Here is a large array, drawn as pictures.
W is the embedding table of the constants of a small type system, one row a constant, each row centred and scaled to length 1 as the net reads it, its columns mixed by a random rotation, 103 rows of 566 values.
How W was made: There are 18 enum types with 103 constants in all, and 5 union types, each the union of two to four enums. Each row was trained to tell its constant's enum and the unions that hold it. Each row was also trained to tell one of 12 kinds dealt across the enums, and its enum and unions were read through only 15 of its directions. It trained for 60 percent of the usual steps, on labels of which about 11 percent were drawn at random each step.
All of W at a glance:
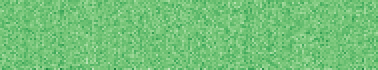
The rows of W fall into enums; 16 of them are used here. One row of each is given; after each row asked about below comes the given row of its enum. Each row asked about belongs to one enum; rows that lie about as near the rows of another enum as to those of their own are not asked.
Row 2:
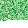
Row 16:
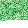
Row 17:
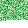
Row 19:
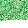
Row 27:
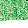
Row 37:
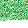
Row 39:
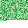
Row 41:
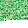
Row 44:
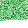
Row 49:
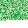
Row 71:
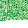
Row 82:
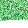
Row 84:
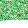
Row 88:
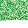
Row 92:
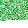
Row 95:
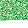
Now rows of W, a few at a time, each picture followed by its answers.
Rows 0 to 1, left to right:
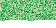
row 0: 19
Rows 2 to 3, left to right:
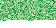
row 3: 49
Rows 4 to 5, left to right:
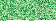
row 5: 95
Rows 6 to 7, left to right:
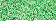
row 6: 39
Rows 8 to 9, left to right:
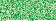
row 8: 49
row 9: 88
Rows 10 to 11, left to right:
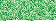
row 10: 88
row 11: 2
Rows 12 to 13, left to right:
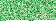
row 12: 84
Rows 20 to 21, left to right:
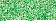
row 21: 49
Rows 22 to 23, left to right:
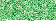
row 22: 44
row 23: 95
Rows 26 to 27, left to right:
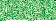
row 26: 71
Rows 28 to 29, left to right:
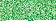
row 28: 44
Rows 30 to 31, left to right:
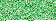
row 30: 41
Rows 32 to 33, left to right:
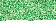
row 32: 17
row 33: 71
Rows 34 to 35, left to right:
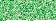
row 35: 2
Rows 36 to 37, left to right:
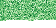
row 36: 82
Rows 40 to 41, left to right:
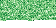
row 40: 88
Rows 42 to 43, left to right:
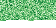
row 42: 92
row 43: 49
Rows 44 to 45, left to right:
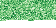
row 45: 71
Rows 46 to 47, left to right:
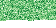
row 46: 49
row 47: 84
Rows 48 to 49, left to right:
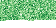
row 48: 17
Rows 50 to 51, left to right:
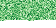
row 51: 19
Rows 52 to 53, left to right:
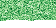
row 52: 84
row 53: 92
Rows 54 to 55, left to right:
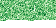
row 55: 2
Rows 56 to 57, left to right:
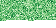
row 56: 44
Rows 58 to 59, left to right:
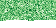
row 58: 84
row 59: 17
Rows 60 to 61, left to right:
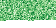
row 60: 88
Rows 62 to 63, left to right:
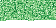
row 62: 16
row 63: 41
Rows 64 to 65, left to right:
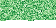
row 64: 19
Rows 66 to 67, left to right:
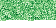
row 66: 2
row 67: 16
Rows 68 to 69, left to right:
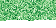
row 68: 39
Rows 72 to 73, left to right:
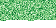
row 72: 92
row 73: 27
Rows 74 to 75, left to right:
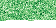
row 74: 71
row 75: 44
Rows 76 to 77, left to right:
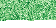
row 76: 92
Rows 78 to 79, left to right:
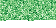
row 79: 17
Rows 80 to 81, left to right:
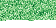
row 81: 19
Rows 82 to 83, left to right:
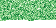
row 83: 71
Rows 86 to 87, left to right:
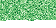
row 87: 92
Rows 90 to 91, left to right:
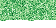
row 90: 19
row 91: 16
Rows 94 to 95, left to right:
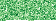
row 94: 2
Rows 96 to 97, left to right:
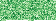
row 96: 44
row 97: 16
